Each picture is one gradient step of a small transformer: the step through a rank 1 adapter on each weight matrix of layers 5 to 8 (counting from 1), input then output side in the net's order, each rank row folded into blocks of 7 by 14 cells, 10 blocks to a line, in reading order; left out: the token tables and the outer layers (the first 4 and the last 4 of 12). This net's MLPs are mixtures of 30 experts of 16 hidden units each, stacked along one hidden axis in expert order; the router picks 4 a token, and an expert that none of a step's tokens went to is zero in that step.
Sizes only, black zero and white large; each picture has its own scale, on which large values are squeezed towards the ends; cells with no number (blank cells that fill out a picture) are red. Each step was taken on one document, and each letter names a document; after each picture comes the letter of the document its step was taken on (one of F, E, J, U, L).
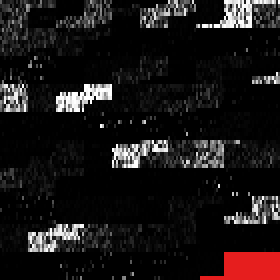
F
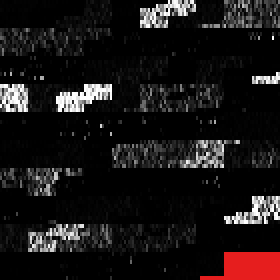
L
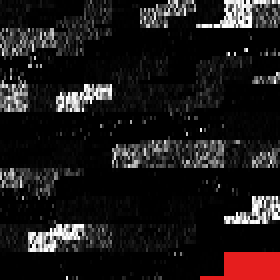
F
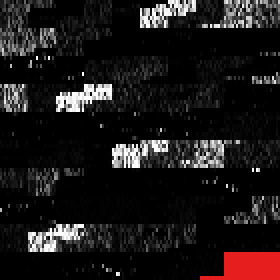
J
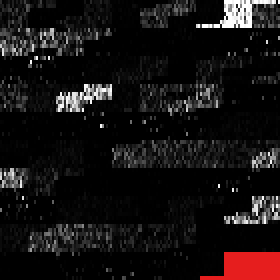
F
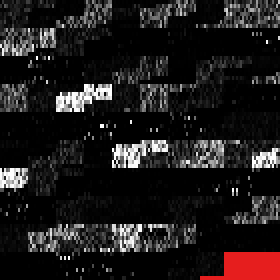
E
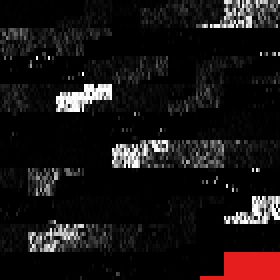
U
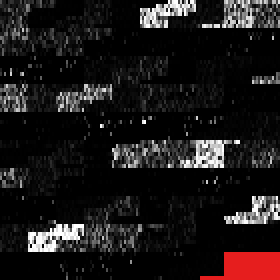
L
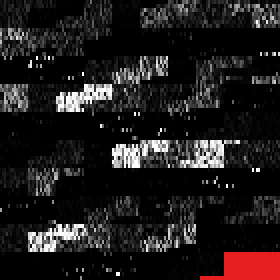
J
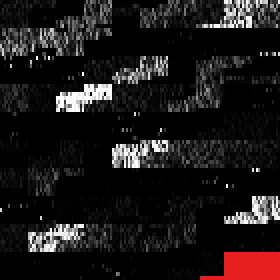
U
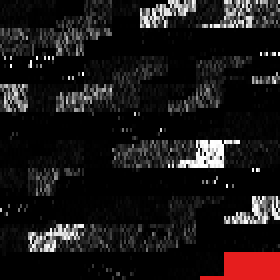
U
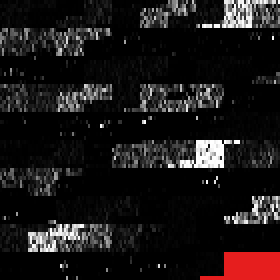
L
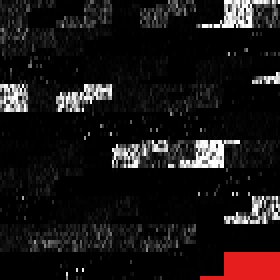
F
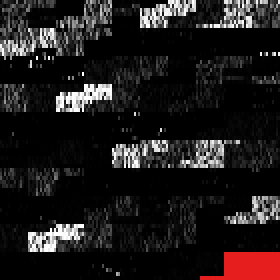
J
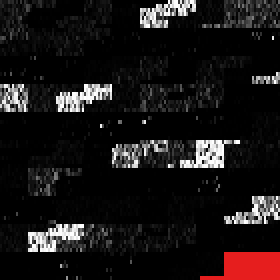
L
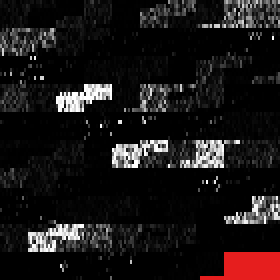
L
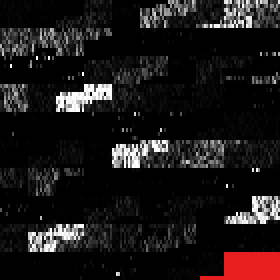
J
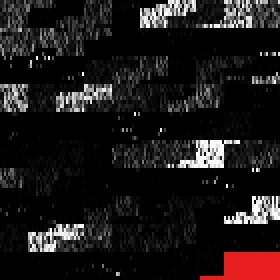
J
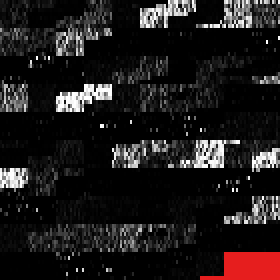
E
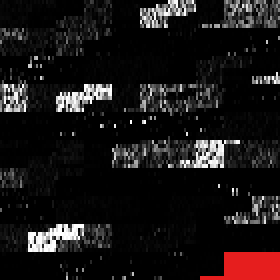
F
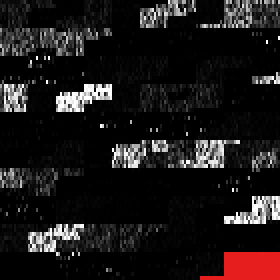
E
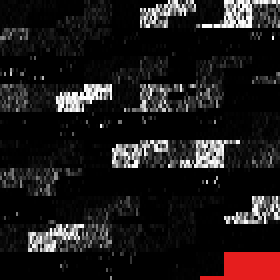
L
